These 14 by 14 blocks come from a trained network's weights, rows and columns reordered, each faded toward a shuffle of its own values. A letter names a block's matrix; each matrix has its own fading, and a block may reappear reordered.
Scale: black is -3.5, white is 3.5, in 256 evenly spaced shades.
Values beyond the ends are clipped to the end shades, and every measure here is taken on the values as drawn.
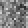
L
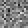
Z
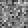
L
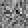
Z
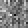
L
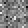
L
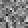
Z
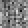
L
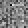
L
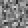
Z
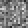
L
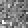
L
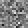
Z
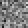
L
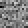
L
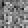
L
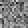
Z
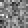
Z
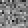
Z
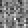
L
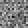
L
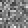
Z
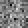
L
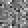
L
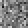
L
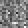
L
